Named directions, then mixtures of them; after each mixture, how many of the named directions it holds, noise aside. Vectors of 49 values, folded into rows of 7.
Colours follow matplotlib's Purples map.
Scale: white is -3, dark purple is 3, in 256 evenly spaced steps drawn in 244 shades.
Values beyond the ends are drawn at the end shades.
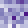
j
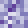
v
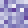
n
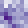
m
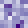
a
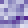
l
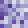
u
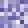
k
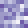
two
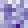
three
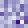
one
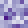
three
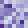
two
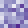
two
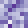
one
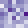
three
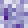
two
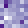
three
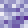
three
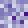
three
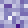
one
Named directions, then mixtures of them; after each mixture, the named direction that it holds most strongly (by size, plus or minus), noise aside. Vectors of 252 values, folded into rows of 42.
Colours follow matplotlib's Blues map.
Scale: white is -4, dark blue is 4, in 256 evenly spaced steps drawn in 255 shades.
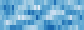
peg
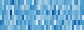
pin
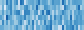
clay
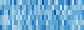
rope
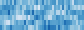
peg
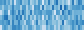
rope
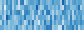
clay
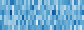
pin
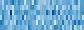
pin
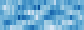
peg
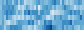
peg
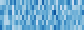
rope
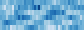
peg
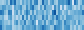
rope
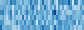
rope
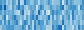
clay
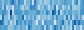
pin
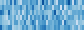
rope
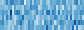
pin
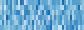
clay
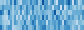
rope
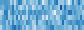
rope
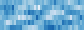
peg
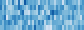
clay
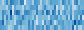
pin
